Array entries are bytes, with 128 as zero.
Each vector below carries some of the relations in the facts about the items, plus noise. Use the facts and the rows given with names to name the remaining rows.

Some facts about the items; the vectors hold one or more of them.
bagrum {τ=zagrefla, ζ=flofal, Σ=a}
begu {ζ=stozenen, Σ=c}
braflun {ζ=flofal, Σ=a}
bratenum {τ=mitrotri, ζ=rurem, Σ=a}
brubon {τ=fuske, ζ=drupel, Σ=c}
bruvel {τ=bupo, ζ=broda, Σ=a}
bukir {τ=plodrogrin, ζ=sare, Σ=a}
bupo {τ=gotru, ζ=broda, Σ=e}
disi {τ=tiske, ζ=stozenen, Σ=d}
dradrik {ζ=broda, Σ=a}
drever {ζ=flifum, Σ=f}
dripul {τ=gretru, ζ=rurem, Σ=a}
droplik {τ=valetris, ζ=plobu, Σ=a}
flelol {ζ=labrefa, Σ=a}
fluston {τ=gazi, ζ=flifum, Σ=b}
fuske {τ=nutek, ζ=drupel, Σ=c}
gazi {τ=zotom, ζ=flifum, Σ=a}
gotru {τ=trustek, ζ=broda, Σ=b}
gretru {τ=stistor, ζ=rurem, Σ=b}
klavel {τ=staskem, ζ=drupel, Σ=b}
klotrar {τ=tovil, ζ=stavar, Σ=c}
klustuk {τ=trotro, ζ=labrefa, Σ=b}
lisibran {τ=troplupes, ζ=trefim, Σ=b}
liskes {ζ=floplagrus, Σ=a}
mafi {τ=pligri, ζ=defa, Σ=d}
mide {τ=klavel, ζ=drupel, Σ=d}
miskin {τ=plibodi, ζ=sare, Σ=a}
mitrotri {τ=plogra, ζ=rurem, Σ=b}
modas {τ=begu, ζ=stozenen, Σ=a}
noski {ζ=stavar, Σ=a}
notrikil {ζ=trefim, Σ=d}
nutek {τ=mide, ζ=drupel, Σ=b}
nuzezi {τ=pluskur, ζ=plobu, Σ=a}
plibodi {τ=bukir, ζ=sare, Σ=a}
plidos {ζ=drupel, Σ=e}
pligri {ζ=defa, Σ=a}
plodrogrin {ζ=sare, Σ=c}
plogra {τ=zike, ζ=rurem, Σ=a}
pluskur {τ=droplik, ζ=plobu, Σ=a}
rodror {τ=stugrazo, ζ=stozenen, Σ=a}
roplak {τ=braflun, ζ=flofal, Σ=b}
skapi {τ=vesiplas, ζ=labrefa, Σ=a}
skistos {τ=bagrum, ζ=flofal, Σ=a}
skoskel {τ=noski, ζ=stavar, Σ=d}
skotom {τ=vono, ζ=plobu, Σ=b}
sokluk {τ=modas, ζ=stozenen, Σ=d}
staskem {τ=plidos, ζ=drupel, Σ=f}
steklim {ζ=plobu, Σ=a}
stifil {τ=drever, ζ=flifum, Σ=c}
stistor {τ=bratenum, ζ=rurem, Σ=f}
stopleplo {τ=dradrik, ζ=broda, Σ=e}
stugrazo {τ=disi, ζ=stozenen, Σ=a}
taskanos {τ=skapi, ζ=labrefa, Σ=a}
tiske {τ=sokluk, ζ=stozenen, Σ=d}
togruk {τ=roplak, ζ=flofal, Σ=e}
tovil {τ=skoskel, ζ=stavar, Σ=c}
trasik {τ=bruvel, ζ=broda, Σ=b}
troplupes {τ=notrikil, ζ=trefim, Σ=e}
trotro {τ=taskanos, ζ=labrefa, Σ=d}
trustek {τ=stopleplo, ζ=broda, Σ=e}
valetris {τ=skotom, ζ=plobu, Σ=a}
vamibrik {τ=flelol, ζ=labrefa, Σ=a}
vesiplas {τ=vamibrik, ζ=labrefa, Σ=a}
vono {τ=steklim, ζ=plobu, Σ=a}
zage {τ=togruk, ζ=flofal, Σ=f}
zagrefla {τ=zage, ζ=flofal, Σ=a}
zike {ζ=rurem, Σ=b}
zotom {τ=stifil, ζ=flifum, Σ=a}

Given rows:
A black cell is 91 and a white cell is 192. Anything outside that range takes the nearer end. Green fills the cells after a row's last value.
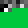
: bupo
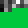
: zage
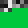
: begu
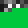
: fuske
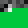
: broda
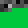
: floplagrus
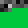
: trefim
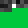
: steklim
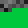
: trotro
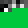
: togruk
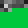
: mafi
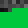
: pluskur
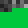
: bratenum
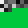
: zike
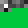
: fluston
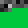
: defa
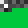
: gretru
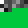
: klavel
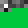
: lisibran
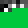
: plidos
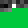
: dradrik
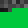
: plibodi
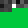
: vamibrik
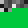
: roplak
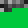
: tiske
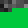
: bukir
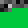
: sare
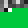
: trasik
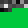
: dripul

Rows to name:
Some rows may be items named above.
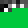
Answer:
plidos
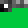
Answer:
stistor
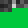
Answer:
vesiplas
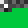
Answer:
gretru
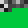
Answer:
nutek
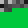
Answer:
sokluk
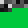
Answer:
rurem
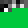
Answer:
togruk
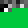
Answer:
bupo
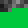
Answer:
zagrefla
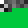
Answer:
mitrotri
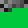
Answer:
disi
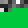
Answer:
gotru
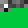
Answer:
lisibran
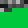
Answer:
mide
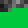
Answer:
zagrefla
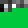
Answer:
staskem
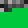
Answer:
tiske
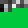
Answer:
drever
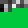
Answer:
drever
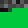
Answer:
stugrazo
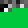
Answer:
bupo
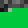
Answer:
bruvel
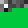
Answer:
klustuk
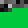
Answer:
stozenen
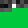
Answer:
braflun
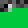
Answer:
flofal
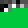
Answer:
stopleplo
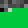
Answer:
skistos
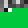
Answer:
trasik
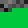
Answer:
trotro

